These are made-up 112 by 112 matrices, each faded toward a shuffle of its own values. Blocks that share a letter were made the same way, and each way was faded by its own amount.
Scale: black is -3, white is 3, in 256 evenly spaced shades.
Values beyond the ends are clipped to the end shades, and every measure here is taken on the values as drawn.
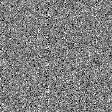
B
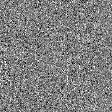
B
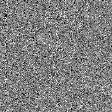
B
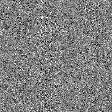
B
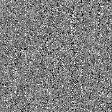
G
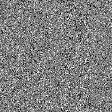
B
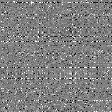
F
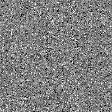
G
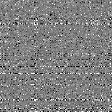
F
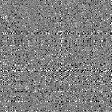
F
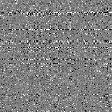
F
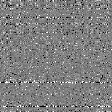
F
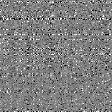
F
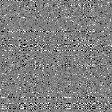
F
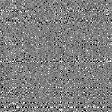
F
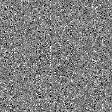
G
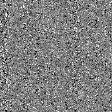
G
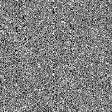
B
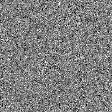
B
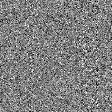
B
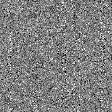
B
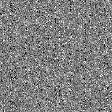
G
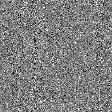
B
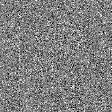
B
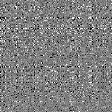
F
